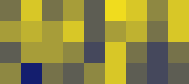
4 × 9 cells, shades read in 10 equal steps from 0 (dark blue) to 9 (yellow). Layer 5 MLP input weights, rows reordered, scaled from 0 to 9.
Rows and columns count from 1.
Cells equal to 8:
7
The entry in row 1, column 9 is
8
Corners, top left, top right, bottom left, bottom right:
4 8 5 3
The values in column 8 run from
2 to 5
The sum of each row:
55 55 40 33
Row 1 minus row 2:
-2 1 -2 -2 0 3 1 1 0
